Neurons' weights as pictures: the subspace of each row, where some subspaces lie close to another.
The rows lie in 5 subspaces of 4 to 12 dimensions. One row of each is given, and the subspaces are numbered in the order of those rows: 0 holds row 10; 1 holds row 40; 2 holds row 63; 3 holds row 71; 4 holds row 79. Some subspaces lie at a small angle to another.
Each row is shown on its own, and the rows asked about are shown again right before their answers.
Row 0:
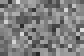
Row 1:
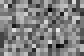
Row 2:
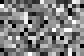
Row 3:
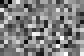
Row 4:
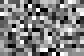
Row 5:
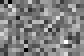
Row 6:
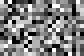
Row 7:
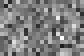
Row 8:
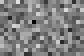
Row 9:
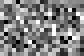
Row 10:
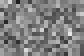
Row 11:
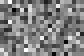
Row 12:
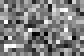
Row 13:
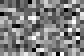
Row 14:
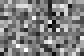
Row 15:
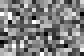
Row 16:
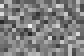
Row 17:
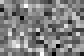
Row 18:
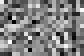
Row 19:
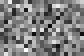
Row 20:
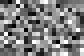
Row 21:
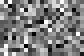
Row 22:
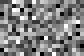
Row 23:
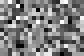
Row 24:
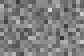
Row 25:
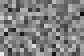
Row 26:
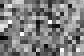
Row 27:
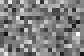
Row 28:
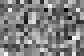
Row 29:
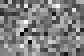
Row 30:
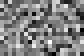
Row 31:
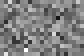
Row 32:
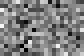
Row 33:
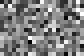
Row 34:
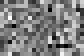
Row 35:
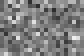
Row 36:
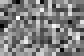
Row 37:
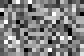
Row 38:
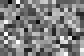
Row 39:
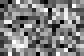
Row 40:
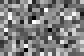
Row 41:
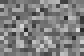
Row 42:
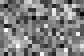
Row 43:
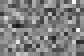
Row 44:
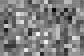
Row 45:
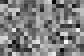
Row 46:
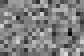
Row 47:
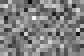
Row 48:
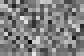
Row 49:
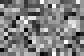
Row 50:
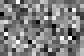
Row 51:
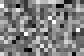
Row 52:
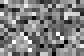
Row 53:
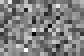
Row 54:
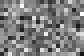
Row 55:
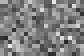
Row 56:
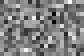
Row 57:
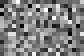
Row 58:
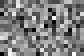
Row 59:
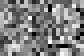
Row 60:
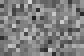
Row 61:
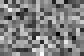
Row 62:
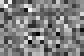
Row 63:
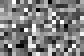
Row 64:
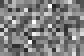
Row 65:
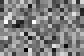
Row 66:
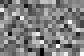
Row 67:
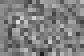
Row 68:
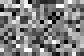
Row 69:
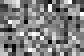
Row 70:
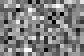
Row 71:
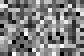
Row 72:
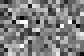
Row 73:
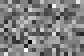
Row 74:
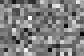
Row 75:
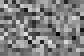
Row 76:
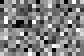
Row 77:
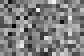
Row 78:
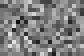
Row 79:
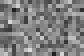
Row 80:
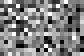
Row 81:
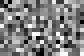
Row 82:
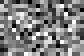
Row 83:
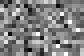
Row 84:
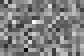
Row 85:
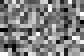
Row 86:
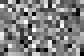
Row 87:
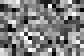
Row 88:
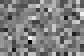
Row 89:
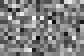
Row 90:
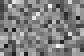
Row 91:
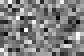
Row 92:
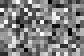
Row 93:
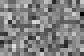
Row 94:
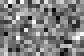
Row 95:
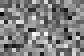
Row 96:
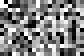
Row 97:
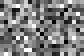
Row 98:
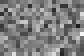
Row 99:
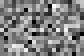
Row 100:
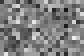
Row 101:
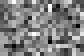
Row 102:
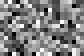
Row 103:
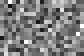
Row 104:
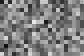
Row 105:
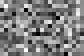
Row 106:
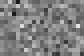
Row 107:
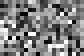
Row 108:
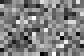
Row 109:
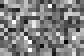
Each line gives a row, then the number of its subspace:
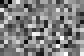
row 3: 0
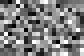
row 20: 0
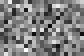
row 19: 3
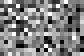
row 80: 2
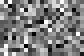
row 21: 1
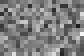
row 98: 2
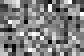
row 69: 4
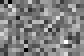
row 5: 4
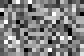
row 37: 0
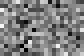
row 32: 2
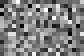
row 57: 2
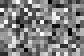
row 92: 2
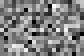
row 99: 3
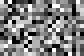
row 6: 4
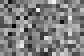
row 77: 2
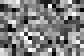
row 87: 4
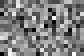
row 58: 2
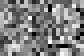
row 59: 4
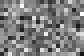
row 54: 2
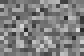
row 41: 2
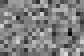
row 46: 2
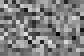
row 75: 0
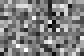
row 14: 2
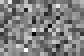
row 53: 3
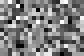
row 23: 2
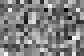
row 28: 1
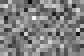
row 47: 2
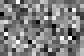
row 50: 0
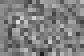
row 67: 0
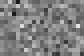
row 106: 2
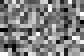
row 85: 1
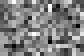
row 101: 4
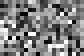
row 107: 1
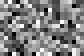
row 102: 2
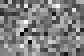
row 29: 2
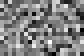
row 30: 2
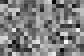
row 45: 0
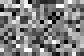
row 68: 2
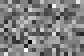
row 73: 3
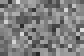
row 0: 2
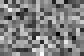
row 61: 0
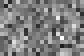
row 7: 3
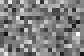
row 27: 1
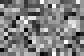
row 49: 3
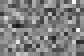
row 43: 1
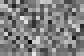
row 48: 0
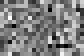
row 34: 4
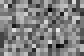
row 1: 1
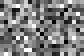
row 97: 3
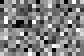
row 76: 1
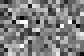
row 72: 2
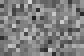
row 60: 2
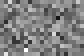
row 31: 3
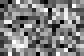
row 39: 2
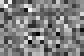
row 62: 0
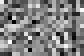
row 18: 4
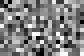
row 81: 0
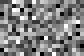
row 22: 4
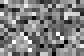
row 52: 3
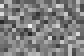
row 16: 1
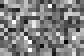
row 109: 3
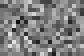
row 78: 0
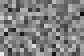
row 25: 2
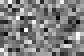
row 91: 4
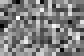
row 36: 2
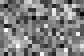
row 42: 2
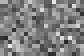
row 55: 0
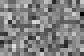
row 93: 1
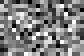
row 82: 1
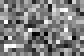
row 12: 1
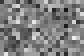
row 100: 4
